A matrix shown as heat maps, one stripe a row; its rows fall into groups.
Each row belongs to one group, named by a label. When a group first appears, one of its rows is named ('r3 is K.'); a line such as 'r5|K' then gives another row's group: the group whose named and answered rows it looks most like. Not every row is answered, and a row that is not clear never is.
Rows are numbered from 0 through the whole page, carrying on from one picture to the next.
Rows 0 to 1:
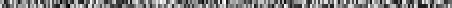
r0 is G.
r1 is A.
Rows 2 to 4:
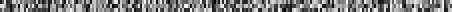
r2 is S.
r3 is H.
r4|S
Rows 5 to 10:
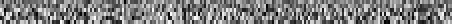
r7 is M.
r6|A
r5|H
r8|G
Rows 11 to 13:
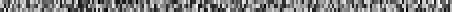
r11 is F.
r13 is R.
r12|G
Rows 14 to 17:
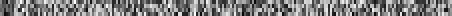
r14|R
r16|G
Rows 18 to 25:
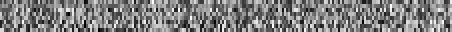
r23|S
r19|S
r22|M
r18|G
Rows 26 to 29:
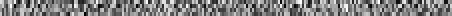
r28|R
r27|F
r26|G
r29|A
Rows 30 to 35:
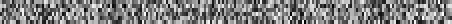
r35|A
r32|A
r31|H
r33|S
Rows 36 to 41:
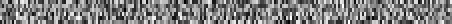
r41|G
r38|H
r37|R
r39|M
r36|S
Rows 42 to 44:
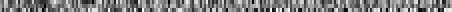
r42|H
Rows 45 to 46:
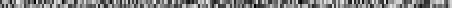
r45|S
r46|R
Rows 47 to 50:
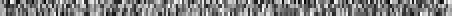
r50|H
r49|H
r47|A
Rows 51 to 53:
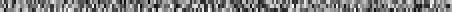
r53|M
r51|F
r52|R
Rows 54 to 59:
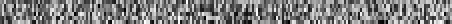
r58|A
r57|S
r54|H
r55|F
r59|S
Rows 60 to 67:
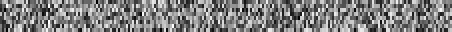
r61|G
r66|M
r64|H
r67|R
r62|S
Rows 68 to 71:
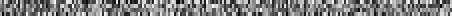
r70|H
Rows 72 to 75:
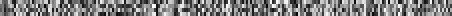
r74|M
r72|R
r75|F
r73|F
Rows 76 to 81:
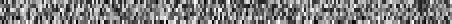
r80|G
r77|M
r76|R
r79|F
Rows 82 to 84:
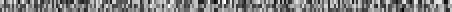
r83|M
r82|G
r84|G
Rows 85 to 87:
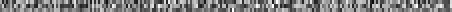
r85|R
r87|R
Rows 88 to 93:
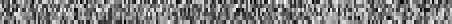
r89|A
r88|R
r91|S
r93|F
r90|M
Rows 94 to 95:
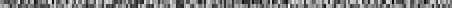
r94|M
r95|H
